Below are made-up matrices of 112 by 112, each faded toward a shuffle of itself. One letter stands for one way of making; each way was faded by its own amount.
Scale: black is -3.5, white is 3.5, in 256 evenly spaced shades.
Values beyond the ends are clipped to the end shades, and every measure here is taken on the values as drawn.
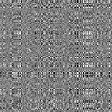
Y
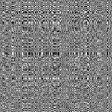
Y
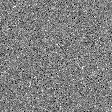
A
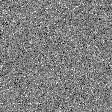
A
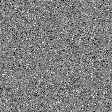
A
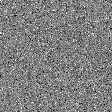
A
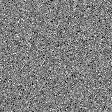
A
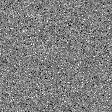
A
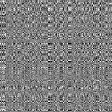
Y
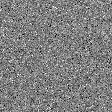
A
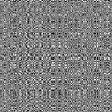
Y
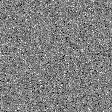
A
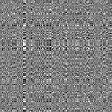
Y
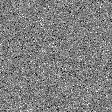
A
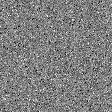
A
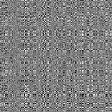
Y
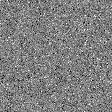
A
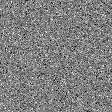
A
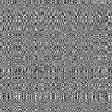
Y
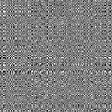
Y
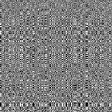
Y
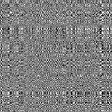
Y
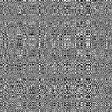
Y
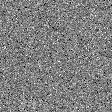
A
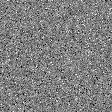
A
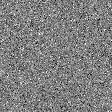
A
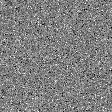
A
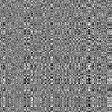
Y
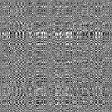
Y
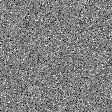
A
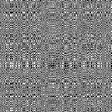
Y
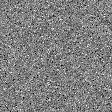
A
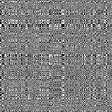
Y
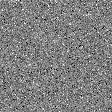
A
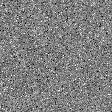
A
